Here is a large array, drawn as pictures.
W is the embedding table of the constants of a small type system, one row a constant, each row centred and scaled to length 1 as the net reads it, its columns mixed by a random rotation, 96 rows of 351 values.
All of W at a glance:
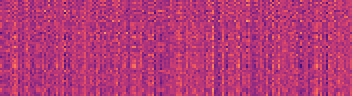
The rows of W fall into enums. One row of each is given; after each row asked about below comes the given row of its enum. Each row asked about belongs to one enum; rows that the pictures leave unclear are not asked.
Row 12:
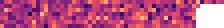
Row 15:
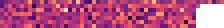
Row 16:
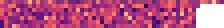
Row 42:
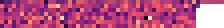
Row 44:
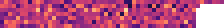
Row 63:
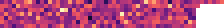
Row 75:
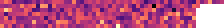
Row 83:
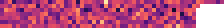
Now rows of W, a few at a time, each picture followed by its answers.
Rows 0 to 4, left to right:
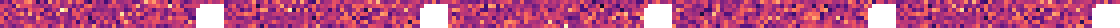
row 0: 63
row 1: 15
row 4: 15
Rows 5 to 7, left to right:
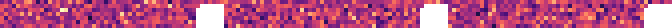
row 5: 63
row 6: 16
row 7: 12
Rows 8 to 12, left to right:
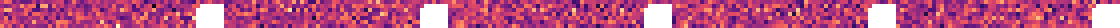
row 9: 15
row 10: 44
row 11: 44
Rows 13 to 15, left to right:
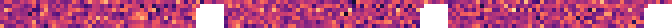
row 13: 12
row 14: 44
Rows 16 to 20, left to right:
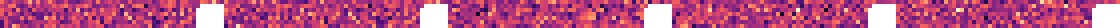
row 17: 16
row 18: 12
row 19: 44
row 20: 63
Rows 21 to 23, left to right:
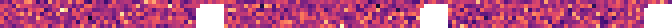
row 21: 63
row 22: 75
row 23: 16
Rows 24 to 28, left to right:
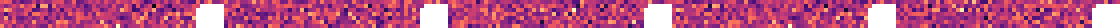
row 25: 16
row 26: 44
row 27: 75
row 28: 15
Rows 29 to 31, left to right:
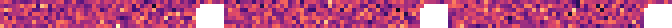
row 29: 75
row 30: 83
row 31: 44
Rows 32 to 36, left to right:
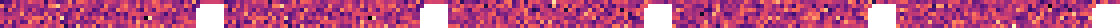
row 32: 42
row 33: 42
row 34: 83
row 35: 12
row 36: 75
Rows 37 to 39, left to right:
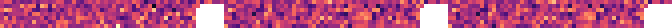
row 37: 75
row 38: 12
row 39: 12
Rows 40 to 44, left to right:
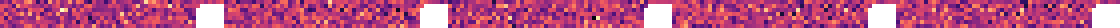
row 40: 63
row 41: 83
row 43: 44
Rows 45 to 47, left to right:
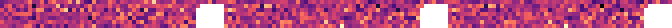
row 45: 15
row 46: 75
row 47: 75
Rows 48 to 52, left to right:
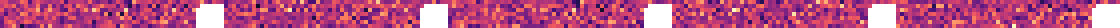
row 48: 44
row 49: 15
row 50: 44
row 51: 63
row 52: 75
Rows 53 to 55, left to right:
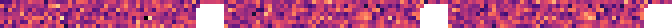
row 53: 42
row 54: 12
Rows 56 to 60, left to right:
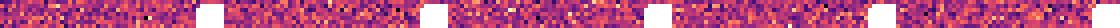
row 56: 42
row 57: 83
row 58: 63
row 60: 12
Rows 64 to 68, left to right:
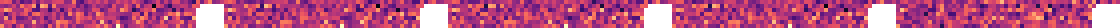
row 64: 75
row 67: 75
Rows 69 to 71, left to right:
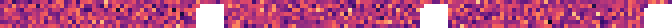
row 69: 83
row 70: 44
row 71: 16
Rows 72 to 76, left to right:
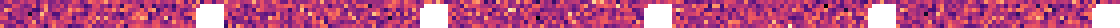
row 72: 12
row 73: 16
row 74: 63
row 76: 12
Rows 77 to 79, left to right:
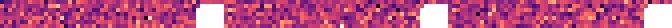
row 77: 42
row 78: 75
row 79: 12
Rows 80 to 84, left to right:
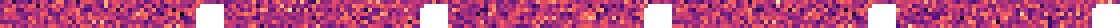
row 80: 83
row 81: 15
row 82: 12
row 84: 16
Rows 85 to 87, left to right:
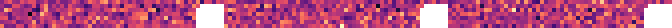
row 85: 12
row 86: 75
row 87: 15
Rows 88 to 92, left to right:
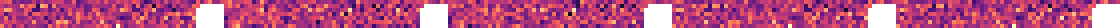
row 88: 75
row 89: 44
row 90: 44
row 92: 75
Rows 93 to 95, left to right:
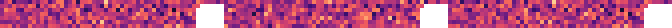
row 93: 83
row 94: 12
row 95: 83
